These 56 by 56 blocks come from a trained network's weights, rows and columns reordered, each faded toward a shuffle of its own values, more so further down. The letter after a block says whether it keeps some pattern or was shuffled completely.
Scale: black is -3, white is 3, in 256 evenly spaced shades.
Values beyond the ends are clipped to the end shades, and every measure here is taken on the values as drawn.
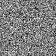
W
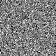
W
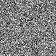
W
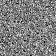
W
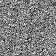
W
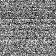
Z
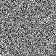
Z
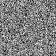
W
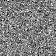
W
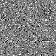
Z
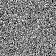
W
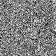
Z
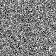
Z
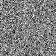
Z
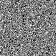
W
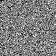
W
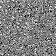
Z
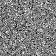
W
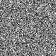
W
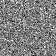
W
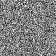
W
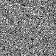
Z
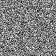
W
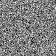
W
